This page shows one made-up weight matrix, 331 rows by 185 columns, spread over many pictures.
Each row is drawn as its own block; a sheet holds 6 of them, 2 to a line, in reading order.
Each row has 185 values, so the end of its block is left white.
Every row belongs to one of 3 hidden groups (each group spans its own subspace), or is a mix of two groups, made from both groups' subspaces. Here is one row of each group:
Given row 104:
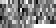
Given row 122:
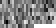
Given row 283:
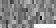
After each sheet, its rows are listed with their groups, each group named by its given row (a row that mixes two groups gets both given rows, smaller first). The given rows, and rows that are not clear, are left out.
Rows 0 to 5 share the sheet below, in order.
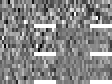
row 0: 122
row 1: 283
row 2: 283
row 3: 122
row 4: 122
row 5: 122
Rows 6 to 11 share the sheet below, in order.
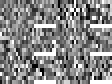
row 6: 283
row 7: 283
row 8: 122
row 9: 283
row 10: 283
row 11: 104
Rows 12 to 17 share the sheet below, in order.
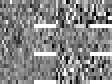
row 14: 104 and 122
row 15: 122 and 283
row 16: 122
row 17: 104
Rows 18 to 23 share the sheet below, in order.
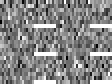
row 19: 122
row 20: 104
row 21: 104 and 283
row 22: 104
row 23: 104
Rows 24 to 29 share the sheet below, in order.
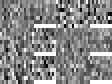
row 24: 283
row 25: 122
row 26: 122
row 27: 122
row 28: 122
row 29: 283
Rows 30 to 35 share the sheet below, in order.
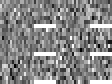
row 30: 122
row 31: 283
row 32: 283
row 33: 122
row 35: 104 and 122
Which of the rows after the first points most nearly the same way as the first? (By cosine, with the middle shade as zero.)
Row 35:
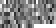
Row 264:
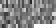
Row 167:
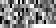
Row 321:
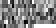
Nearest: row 264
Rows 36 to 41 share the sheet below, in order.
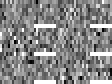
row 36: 104
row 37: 283
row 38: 104 and 122
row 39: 283
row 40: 104
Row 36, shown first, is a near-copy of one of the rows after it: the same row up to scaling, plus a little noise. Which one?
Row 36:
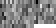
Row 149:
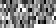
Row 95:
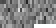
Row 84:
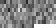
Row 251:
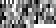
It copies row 251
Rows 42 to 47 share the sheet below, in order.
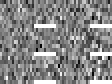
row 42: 104
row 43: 283
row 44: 104 and 283
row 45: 283
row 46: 122
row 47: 283
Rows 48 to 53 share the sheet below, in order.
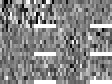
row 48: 283
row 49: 104
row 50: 104 and 283
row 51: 283
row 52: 122
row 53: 122 and 283
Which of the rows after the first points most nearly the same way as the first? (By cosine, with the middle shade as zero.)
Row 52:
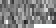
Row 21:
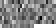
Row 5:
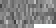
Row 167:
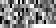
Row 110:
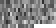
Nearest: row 5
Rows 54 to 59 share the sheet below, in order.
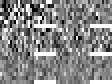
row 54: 283
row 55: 283
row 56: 283
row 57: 104
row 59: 104 and 283
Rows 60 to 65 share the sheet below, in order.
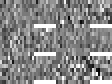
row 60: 104 and 122
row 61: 122
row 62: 283
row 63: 283
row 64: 122
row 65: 283
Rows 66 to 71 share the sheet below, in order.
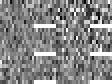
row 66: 104 and 122
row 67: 283
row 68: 104 and 122
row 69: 104 and 283
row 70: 122
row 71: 104
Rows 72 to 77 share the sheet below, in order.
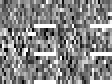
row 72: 283
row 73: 122
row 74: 104 and 122
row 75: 283
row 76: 104
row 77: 104
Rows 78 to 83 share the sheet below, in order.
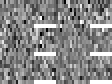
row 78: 122 and 283
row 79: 122
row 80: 104 and 283
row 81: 104 and 283
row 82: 122
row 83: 122
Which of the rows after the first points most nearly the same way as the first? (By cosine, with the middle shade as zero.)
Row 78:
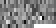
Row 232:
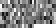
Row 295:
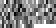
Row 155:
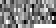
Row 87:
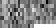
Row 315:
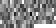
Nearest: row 155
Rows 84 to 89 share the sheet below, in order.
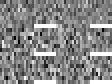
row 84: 104
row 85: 104 and 122
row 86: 104 and 122
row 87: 283
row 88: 122
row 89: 283
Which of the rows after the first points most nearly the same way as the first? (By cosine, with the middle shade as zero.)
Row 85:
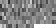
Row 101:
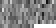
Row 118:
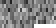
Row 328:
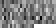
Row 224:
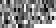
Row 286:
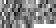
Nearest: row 286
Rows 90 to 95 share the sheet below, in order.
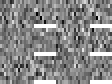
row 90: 104 and 283
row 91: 283
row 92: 283
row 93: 104
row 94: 283
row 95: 104
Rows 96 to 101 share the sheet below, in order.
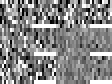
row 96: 104
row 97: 104 and 283
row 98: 283
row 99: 283
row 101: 283
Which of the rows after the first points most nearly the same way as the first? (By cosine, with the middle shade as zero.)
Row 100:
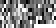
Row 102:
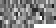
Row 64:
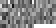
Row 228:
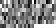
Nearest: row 102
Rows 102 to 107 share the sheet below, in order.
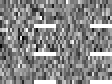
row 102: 283
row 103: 104 and 122
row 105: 104 and 283
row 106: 104
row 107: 122 and 283
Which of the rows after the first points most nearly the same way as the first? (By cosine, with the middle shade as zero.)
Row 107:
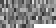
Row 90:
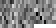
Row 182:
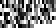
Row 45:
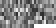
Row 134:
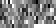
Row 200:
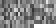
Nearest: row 182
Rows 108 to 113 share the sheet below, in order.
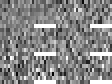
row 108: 122 and 283
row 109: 104
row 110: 122 and 283
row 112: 104 and 122
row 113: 104 and 283
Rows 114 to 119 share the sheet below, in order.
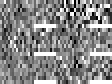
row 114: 104
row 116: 283
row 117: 122 and 283
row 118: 104
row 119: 104
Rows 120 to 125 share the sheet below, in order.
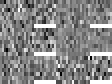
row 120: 104
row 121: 122
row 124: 283
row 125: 122 and 283
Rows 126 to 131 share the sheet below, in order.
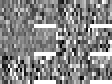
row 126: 283
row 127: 283
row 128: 122
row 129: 122
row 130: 283
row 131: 122 and 283
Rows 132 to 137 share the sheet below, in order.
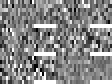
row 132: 122
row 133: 104
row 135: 283
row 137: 104 and 122
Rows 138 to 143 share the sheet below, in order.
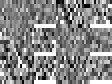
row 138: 283
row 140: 122
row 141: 283
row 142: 104
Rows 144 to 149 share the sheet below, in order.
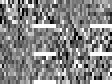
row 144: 104
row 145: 122
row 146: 104
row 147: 104
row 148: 283
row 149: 104
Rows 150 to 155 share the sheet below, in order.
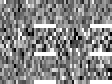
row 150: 104
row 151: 104
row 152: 104
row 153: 104
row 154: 122
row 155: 122
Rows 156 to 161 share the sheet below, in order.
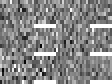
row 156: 104
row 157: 122
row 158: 104 and 283
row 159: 104 and 122
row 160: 122 and 283
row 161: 283
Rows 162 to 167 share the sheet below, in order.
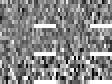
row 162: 104
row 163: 283
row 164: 122
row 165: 122
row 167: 104 and 283
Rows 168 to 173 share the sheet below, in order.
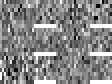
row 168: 104 and 283
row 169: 104 and 283
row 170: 122
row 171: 104
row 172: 104
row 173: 104
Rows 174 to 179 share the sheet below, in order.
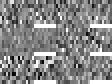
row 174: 104 and 283
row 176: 122
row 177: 104 and 283
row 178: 122 and 283
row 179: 104
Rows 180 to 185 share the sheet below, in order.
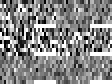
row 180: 104
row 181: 104
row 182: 122
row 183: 104
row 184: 104 and 122
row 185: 104
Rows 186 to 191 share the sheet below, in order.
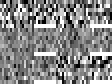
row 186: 104
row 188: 104
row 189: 104
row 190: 122
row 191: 122 and 283
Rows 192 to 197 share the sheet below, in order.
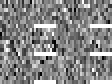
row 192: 122
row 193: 104
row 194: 122
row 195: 283
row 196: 283
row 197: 283
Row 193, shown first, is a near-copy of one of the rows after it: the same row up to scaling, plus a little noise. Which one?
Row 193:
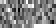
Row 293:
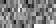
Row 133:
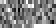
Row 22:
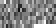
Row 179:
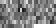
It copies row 133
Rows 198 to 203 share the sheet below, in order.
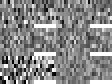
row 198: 122
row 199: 122 and 283
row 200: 283
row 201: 283
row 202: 122
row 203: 283
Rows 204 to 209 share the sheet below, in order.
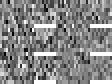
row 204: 122
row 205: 122 and 283
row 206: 122
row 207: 122
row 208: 104
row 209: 104
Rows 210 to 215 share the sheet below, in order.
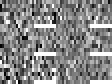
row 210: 122
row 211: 283
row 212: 104 and 283
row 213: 283
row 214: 122
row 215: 122 and 283
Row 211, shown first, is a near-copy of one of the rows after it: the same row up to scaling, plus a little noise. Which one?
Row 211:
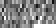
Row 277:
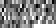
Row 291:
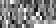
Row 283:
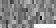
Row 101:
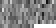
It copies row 277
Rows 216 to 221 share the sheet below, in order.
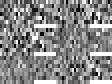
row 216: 283
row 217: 283
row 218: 283
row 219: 283
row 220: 104
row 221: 283
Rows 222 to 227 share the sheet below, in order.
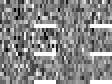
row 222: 104 and 122
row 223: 283
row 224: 122
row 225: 104
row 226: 283
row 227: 104 and 122
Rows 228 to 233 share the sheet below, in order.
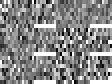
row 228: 122 and 283
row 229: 104 and 283
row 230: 104
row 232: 122
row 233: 122
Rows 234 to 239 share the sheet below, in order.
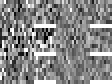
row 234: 104
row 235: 104 and 122
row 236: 122
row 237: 283
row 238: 104
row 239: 104 and 122
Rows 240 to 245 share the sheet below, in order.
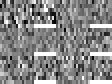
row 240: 122
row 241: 104 and 122
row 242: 104
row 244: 104
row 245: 104
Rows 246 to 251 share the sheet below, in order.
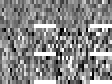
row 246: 283
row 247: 283
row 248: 104 and 122
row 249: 122 and 283
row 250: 283
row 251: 104
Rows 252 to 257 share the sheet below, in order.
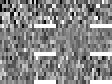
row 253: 283
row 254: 122
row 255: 122
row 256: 104
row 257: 283
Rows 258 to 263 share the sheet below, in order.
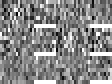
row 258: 283
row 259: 104 and 283
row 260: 122
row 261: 104 and 283
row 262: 104 and 283
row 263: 122
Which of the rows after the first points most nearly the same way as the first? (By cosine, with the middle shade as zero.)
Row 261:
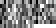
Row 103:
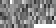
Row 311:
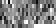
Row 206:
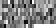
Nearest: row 311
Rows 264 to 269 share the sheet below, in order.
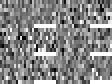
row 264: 122
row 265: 122
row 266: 104
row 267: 122 and 283
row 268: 122
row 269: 104 and 283
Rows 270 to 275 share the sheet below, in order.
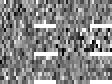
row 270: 104
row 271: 104
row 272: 104
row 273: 283
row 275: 122
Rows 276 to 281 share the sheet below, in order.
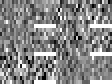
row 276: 122 and 283
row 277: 283
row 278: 122
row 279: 104
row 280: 104
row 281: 104
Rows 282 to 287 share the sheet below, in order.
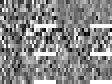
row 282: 122 and 283
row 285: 104
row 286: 104
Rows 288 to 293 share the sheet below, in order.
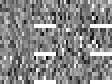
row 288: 122
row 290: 122 and 283
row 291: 283
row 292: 104 and 283
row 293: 104
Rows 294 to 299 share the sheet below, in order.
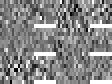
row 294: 283
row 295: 104
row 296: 122
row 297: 104 and 122
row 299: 104
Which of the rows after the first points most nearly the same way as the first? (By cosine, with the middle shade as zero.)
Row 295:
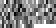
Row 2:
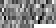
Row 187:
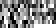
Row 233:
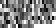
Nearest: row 233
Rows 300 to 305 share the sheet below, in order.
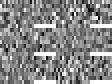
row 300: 122
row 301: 283
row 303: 122 and 283
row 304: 104 and 283
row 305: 104
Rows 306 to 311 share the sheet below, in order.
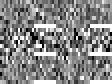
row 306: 283
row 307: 283
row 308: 283
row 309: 104
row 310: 104 and 122
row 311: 104 and 122
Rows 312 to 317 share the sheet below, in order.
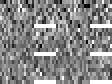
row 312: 104
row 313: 104
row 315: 104 and 122
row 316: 283
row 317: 122
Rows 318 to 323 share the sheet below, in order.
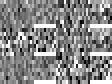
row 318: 104
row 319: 122
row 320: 104
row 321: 122
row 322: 122
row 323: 104
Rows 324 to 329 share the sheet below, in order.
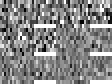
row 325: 122
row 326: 104
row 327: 283
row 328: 283
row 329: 122
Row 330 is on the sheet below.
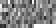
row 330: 122
